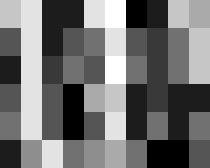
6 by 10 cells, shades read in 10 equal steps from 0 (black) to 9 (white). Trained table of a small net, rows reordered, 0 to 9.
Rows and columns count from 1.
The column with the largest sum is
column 6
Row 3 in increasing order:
1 2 2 3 4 4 4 7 8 9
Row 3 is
1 8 2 4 3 9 4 2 4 7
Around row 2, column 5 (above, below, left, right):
8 3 3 8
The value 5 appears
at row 6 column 2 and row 6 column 5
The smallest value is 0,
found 5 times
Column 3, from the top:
1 1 2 3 3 8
